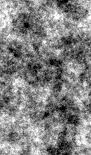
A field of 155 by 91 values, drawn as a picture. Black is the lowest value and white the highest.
No overall slope runs across the table. The field is mottled with small blotches. No single row or column stands out from its neighbours. On average the colour sits 50% of the way up the scale. No regular stripes run through it. No seam splits the table. The halves do not mirror each other.
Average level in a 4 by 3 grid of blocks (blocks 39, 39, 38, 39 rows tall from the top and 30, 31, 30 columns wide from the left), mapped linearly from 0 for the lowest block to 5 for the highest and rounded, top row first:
4 3 3
0 0 0
3 1 2
5 3 2
